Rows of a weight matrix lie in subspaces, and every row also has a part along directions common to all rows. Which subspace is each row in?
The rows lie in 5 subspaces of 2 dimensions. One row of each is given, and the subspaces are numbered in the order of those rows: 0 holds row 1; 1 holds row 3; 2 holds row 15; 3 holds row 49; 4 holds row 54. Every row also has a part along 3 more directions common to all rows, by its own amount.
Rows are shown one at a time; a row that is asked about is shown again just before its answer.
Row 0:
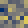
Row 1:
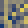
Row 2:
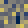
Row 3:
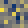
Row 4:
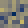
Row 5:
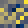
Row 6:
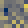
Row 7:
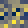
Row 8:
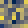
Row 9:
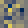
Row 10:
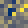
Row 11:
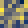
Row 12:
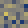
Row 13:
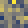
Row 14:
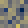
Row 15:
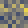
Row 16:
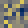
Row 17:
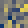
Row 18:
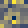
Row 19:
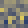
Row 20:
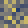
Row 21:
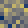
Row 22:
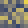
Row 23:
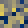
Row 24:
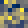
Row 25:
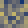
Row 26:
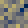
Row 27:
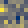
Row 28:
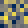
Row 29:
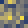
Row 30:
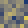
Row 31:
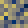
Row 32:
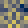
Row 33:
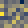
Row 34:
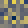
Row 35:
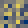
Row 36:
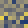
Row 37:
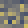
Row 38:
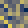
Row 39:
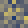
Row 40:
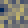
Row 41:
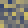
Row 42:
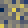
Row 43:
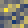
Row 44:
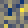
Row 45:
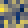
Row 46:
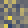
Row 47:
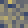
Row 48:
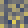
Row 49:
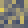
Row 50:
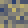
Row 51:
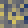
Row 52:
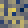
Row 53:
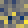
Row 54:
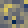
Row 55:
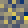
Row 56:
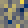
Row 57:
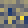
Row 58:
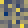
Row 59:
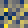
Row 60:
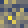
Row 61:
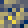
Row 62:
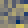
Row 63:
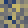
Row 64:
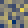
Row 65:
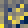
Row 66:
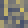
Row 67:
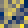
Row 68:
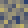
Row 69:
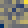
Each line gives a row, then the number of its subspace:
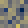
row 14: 4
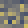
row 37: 3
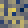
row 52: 0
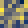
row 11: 3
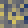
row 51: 0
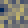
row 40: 1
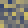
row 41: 0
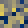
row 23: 3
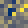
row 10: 0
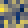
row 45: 1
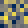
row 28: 0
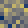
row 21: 2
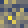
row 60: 2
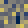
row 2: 1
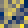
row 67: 1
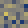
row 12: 4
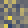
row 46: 2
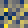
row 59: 4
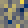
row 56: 4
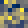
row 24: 2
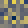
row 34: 4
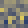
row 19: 3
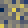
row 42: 1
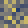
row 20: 2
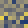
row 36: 4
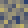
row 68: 1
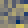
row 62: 1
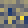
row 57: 3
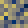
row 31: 4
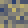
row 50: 1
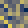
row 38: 2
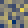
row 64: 0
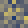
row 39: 3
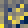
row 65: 0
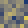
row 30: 1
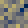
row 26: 4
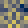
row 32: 2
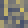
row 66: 0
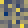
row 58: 0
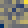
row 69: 1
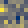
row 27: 1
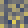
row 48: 0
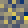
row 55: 3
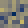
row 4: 3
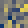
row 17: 0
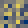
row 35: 2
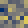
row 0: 1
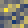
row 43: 4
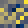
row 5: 1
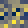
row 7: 4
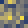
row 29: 0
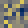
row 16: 2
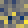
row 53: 3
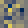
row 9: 2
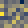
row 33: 3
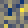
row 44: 2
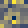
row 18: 4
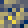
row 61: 2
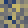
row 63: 2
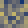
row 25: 3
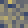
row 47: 0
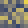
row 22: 1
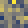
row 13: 3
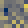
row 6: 4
